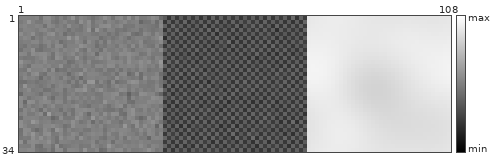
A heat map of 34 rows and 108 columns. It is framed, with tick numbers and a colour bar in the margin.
The table splits into one row of 3 panels. Panel 1,1: middling, fine-grained, faint in contrast. Panel 1,2: low, checkered. Panel 1,3: very high, smooth, faint in contrast.
